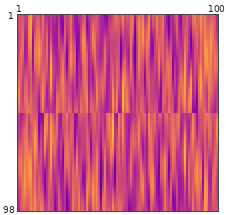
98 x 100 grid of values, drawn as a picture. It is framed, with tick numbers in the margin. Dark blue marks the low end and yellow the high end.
The values follow a bell shape. No overall slope runs across the table. The grain runs up and down. It looks the same turned upside down.
